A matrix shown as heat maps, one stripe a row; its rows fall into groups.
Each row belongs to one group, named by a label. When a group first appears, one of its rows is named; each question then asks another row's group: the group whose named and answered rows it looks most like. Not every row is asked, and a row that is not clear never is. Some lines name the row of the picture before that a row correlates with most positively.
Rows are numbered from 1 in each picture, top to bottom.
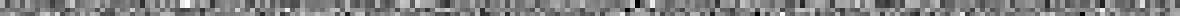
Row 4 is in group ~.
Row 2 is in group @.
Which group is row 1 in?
@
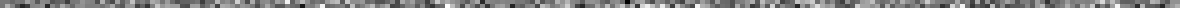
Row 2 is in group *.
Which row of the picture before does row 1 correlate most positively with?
3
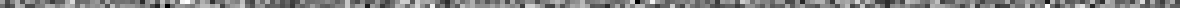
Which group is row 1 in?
@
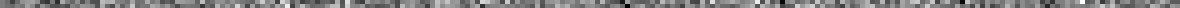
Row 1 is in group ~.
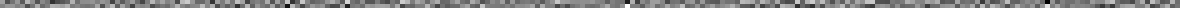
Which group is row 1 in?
@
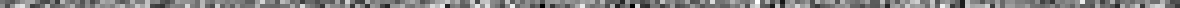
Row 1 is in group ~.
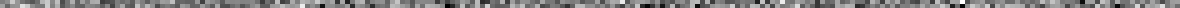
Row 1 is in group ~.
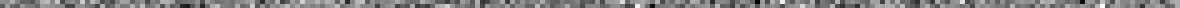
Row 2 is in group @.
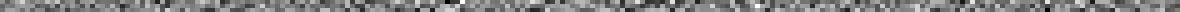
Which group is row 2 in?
~
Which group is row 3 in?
*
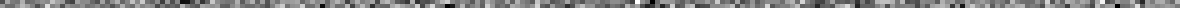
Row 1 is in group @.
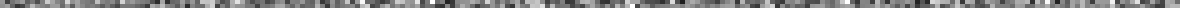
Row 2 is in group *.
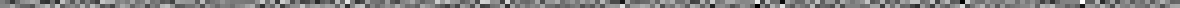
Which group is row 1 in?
~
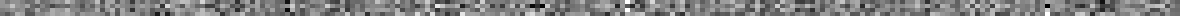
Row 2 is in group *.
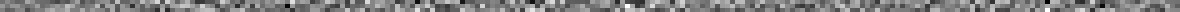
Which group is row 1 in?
*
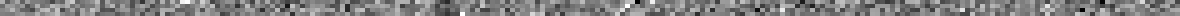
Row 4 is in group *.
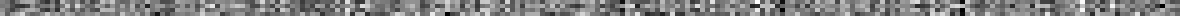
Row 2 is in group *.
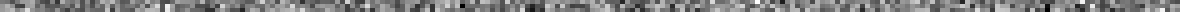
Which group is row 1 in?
~
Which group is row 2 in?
*
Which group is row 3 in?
*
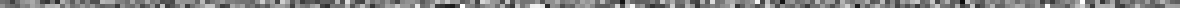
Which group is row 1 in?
~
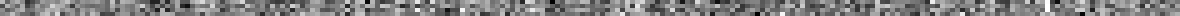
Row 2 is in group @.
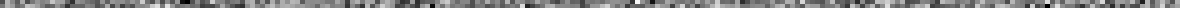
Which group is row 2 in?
*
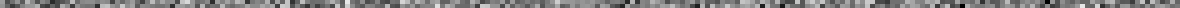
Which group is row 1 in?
@
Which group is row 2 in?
~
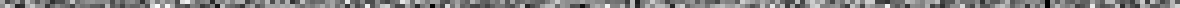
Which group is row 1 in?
@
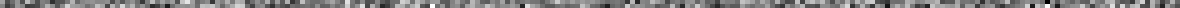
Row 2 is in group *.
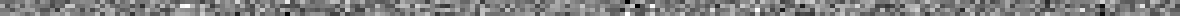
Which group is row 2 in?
@
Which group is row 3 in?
~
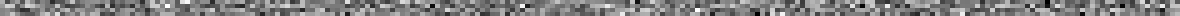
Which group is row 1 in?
@
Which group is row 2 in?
*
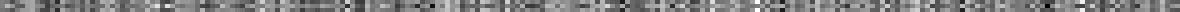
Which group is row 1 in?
~
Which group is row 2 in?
*
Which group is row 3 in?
~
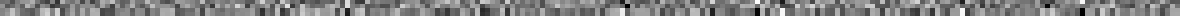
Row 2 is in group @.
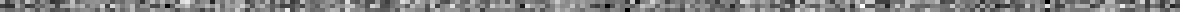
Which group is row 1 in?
@
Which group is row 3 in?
@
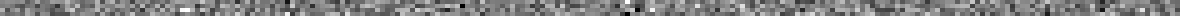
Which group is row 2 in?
*
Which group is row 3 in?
@
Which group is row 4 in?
@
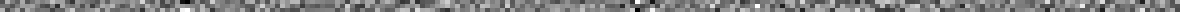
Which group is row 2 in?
~
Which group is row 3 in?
@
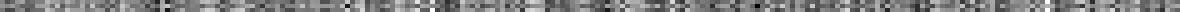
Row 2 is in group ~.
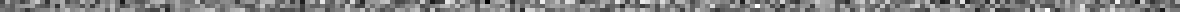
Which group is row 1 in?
*
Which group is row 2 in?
~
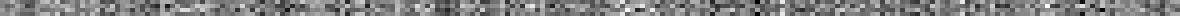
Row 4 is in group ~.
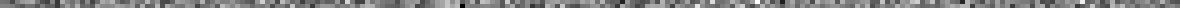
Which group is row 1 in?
~
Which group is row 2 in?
*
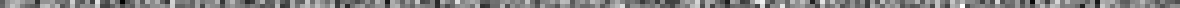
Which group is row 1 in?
~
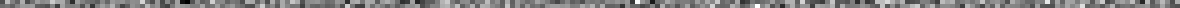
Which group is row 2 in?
~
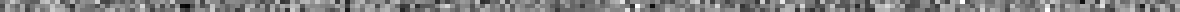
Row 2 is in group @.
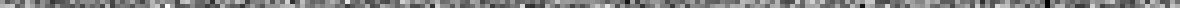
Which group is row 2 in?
*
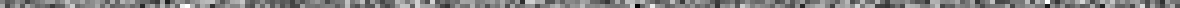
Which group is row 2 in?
@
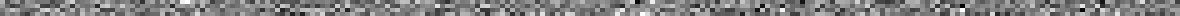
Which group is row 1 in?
@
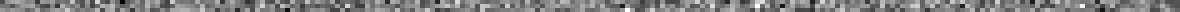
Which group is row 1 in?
~
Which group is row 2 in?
~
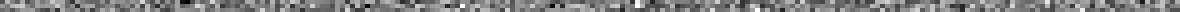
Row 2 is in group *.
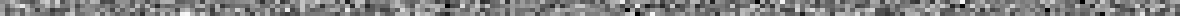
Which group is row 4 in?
@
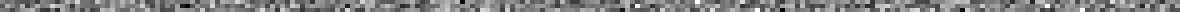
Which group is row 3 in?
~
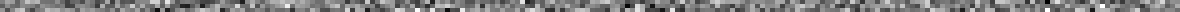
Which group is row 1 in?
*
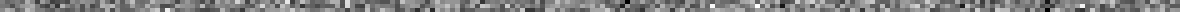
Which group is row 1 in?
@
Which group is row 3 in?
*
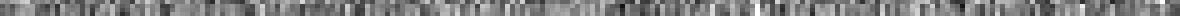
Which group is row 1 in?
*
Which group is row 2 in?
~
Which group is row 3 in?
~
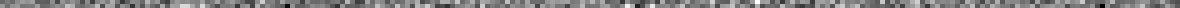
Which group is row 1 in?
~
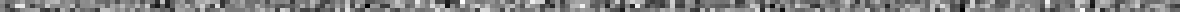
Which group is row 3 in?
~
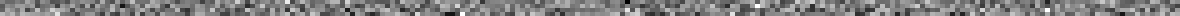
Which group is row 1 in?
@
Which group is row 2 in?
~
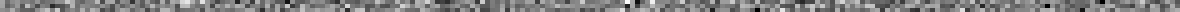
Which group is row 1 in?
@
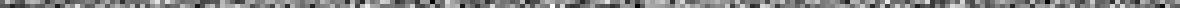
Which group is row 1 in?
*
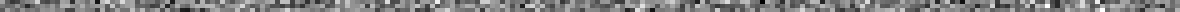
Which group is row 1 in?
~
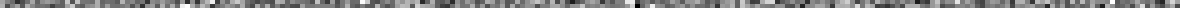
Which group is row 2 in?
@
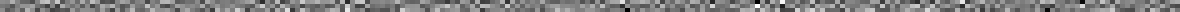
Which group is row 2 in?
~
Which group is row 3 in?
@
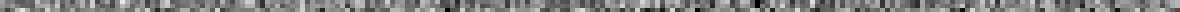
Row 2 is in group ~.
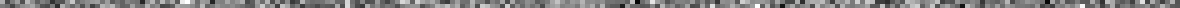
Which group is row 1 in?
@
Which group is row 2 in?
~
